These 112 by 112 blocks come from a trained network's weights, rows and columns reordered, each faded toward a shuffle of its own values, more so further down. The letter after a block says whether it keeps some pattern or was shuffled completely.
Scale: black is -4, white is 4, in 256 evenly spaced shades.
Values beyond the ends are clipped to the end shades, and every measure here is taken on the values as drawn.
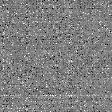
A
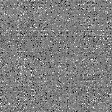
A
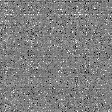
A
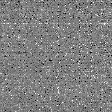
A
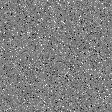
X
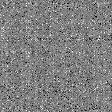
A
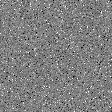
X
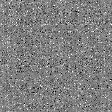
A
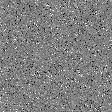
X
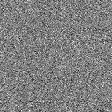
A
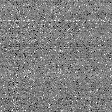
A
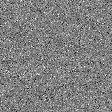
X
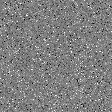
X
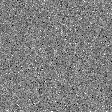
X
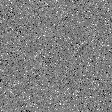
X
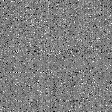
A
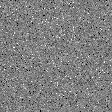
X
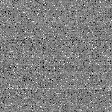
A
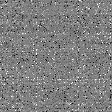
A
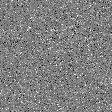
X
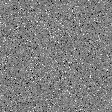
X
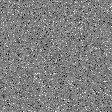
X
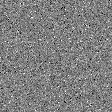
X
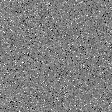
X
